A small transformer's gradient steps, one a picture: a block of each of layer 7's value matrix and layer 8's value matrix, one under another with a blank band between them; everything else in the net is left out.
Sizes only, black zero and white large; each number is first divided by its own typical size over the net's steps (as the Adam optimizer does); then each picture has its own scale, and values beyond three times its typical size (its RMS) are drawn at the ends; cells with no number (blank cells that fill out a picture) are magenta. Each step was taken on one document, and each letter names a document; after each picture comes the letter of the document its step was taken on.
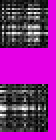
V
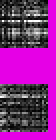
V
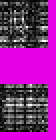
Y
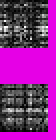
Y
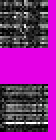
Y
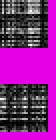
V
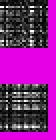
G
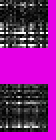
G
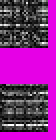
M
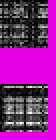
Y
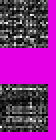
M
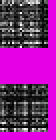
V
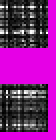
G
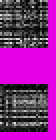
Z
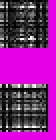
G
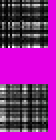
V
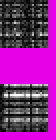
Z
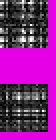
G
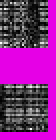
Y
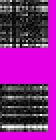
M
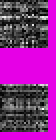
M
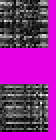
M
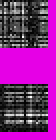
Y
